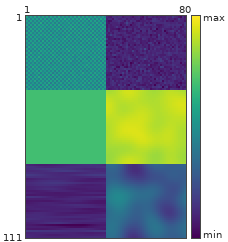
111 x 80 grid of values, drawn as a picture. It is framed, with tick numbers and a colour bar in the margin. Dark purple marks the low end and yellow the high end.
The table splits into 3 rows of 2 panels. Panel 1,1: middling, checkered. Panel 1,2: very low, fine-grained, faint in contrast. Panel 2,1: high, flat. Panel 2,2: very high, smooth, faint in contrast. Panel 3,1: very low, streaked across, faint in contrast. Panel 3,2: low, smooth.
